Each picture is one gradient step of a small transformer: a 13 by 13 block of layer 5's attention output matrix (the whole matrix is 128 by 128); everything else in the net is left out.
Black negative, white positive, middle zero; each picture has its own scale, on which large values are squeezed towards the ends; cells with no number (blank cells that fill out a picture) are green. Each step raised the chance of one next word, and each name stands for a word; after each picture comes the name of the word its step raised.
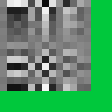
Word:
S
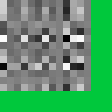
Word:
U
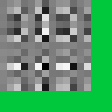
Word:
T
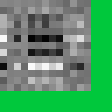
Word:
U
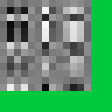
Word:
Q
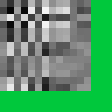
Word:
Q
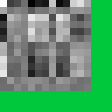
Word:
S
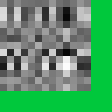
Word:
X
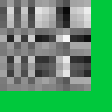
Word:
X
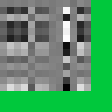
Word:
Q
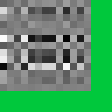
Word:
U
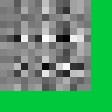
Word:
U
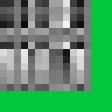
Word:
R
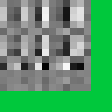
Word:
X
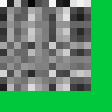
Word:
S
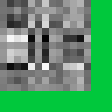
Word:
U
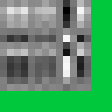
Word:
X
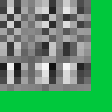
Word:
T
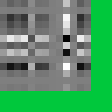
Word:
U
